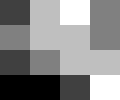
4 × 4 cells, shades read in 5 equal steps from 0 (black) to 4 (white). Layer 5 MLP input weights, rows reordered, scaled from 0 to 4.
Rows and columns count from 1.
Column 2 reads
3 3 2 0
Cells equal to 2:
4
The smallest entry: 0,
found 2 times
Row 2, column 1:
2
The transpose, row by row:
1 2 1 0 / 3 3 2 0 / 4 3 3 1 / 2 2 3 4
